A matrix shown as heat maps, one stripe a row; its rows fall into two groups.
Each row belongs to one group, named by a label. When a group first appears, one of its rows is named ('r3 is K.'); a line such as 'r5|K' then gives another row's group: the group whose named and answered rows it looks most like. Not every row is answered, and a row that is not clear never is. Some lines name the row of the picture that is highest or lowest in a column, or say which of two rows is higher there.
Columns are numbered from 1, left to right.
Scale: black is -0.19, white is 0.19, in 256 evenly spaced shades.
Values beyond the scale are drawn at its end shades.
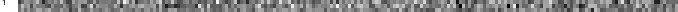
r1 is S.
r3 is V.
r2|V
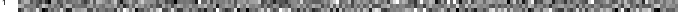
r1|V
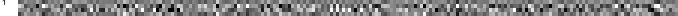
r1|S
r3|V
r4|S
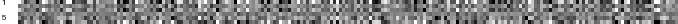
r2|V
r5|V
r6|S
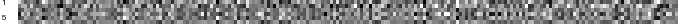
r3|S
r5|S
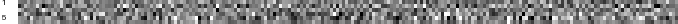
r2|S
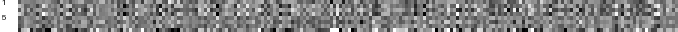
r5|S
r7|S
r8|V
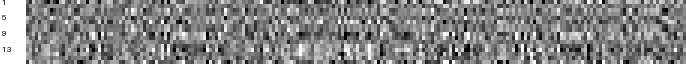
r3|S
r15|V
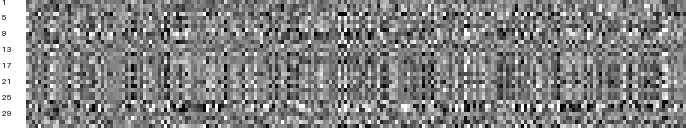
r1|S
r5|V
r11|V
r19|V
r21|V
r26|S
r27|V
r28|V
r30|S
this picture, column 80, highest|27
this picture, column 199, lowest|27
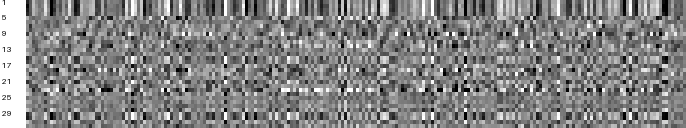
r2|S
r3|S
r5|V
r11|V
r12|V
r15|S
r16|S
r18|V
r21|S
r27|V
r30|S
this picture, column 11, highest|23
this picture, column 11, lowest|18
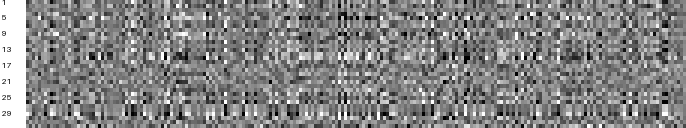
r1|S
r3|S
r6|S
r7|S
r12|V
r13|S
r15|V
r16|S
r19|V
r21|V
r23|V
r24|S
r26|S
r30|V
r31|V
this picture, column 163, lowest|29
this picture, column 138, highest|29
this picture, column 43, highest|15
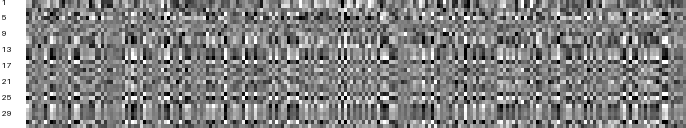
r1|V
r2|V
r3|V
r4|S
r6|S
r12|V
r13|S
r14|S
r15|S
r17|S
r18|V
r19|S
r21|V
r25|S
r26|V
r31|S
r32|V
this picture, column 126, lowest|21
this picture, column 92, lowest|5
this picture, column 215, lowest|8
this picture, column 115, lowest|5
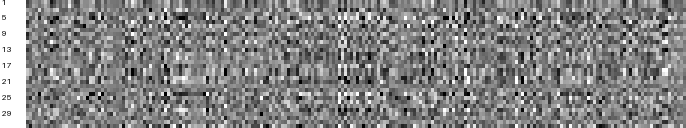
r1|S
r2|S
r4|V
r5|V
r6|S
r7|V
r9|S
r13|S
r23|S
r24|V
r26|V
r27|S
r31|S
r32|V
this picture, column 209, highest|32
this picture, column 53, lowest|5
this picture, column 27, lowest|20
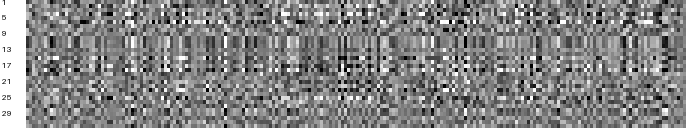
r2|V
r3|V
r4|V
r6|V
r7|S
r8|V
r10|S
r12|S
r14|S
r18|S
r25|V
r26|V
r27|S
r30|S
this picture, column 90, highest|15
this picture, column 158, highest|18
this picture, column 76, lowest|6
